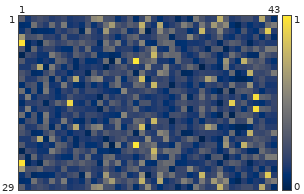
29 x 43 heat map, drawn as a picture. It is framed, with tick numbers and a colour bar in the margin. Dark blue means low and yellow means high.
No overall slope runs across the table. The values are skewed, with a long tail toward high values. No row or column stands out. It is mirror symmetric from top to bottom. The texture is fine-grained noise. No regular stripes run through it.
